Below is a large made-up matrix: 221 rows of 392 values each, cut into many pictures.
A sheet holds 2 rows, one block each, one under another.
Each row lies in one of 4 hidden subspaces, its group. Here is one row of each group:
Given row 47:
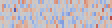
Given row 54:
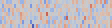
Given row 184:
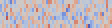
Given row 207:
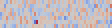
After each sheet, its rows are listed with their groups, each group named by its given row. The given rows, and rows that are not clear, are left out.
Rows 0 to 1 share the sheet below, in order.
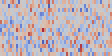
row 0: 54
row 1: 184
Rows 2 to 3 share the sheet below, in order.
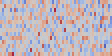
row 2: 47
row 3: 47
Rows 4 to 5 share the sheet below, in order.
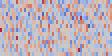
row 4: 184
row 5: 184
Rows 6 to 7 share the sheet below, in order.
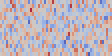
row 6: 47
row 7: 184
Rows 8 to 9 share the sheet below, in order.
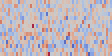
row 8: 54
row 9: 184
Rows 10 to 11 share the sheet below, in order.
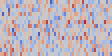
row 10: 54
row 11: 54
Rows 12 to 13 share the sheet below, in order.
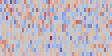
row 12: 184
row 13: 47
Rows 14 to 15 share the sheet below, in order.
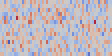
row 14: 47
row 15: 54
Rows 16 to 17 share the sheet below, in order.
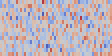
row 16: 184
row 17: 47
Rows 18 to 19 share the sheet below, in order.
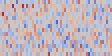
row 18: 47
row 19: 184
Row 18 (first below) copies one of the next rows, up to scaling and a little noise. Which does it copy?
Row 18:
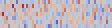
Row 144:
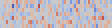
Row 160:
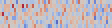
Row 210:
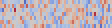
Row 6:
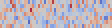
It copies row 160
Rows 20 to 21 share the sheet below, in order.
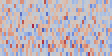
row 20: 54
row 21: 184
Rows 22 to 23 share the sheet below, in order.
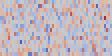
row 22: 47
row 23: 54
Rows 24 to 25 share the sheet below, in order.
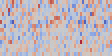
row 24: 54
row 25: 207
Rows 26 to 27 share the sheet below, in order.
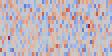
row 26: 184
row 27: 54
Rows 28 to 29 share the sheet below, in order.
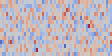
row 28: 184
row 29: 207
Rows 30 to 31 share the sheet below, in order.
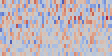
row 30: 207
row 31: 207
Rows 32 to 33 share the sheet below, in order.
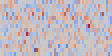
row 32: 184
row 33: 207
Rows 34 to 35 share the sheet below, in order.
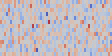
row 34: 54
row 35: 207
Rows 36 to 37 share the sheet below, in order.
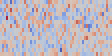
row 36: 184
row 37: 47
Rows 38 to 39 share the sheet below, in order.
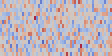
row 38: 47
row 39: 184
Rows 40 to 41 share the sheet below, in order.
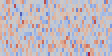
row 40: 54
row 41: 184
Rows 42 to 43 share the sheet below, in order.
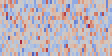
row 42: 184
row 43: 54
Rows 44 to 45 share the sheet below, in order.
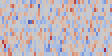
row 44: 47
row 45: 47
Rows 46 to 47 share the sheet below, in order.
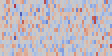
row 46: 54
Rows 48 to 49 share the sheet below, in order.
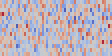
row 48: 207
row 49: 47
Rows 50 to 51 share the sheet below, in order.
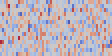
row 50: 54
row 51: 207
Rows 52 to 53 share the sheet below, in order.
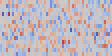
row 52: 54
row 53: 47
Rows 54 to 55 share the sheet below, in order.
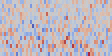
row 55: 184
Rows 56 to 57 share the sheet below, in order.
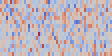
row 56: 184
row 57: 47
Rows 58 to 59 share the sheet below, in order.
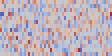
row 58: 207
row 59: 184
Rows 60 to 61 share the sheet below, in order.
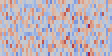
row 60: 184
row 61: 184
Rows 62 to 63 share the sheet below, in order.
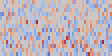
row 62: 207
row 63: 184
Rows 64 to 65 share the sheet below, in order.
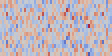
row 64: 184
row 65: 184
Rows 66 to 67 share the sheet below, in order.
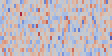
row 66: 54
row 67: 47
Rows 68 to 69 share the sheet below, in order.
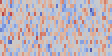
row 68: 207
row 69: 207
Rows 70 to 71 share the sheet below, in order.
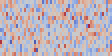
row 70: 184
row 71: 207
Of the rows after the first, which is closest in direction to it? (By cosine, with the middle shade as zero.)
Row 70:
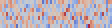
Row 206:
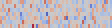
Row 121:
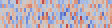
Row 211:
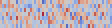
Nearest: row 211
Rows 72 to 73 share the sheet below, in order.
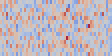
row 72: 184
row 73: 184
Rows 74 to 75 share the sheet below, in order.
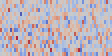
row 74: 54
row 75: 184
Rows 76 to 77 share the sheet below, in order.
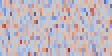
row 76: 207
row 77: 54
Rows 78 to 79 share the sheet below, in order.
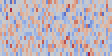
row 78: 184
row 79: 184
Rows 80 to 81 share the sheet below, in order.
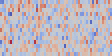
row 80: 207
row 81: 207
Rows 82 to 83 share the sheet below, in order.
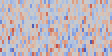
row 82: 54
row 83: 54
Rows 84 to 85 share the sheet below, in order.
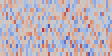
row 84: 184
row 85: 184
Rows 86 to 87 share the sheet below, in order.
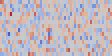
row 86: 207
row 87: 54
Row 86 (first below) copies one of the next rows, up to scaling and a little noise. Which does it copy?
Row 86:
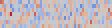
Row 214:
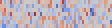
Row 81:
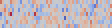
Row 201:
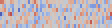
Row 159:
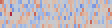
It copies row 159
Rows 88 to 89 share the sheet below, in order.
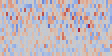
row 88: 184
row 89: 47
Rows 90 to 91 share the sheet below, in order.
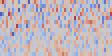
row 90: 207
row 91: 47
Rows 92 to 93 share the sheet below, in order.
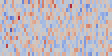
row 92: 47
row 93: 184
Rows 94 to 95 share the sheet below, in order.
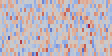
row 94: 184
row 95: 54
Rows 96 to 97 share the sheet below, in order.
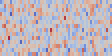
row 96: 207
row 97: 54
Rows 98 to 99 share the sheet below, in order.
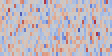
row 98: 54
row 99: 47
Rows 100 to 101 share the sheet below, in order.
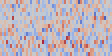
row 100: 47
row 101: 184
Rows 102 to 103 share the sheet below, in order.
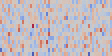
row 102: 54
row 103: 54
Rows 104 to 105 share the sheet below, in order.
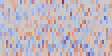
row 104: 207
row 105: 184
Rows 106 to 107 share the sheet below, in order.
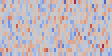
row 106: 47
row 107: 47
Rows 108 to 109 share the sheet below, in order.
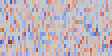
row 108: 184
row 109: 207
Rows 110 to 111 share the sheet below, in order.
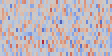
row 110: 47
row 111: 184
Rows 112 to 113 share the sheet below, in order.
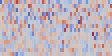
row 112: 184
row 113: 47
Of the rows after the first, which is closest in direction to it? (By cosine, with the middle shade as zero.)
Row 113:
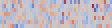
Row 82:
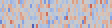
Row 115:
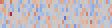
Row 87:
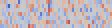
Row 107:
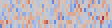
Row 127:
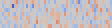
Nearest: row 127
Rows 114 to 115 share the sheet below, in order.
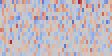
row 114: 47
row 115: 207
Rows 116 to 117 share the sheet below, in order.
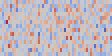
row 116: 47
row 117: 47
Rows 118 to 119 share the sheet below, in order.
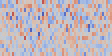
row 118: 184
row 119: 47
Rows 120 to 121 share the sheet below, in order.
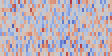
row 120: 47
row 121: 184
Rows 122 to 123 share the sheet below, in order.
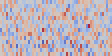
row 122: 184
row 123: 184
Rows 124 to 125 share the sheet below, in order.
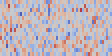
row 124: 54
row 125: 184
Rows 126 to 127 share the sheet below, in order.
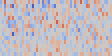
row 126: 47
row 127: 47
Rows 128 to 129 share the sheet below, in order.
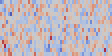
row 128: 207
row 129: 47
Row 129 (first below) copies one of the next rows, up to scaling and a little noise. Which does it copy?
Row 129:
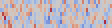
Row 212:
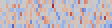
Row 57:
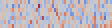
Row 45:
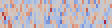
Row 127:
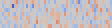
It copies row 45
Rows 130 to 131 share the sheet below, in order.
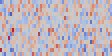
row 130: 207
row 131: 54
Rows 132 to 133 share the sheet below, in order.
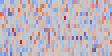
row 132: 207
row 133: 54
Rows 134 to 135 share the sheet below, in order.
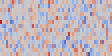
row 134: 54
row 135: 184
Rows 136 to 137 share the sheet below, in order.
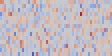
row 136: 207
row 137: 54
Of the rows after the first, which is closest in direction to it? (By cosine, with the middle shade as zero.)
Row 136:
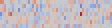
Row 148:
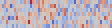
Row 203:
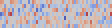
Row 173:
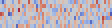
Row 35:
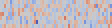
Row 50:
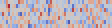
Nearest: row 203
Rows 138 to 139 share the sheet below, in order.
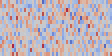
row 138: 184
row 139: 47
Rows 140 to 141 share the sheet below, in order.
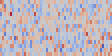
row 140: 207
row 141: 47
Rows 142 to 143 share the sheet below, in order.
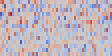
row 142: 207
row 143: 54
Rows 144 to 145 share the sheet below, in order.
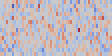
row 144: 47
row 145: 47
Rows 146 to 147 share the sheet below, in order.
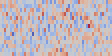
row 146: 184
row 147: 47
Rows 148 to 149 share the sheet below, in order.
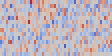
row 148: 47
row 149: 207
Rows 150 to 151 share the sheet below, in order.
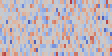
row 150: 47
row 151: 207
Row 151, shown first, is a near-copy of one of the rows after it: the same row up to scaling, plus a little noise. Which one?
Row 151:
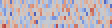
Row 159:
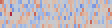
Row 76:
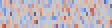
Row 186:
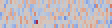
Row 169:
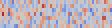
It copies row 76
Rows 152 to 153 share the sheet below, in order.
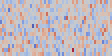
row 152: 54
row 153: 47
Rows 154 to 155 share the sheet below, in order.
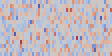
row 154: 47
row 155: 54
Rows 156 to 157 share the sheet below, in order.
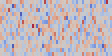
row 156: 54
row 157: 47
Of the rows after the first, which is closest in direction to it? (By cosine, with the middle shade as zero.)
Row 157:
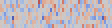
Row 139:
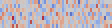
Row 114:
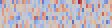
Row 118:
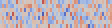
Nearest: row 118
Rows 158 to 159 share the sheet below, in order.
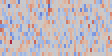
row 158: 54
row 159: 207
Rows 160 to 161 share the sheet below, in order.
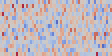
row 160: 47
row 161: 47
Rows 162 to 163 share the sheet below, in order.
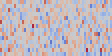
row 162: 54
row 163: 47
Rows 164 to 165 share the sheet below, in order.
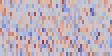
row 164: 207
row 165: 184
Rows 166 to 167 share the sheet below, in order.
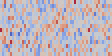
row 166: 47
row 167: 207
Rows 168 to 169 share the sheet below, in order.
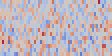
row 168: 47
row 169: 207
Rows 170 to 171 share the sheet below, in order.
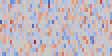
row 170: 54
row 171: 207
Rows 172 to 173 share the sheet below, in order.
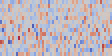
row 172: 54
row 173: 207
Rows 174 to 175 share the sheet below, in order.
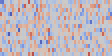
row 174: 207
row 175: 54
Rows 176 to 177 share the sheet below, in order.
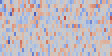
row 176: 207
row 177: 54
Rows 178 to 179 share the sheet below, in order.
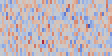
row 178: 184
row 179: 184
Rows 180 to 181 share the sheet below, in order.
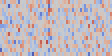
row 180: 54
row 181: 54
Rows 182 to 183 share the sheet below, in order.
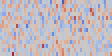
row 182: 207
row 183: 47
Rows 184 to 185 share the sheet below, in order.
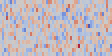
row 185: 47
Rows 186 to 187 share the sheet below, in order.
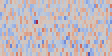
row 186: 207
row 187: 184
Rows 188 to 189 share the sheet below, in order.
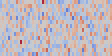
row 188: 184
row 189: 54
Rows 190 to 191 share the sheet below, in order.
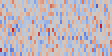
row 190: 47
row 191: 54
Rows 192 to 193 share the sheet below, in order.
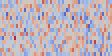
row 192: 184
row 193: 47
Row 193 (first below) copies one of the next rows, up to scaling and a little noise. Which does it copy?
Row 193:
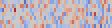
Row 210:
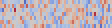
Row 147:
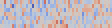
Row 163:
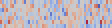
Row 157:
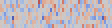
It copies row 210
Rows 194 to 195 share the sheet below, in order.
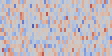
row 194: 54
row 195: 47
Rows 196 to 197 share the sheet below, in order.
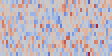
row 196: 47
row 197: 184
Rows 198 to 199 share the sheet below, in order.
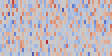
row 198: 54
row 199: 54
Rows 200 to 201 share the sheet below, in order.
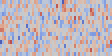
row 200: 207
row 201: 207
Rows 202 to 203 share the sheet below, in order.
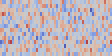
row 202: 207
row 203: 207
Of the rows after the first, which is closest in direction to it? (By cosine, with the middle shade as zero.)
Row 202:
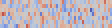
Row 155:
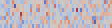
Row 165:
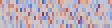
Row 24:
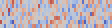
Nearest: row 24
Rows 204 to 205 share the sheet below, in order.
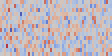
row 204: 54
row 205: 184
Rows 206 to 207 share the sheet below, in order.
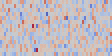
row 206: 54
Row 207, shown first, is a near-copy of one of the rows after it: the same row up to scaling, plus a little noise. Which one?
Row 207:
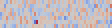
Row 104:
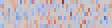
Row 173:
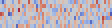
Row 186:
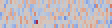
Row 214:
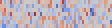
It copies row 186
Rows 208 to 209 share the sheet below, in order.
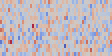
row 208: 54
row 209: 207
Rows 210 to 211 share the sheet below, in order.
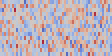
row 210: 47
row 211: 184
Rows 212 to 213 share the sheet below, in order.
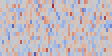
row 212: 47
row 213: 54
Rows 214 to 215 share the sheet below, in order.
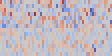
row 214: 207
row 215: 184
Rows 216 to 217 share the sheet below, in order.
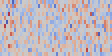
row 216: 54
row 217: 47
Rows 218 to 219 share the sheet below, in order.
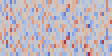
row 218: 184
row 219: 184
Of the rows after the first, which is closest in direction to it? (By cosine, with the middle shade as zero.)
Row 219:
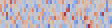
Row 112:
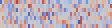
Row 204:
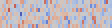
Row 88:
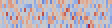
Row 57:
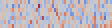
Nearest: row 88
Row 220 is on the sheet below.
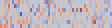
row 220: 54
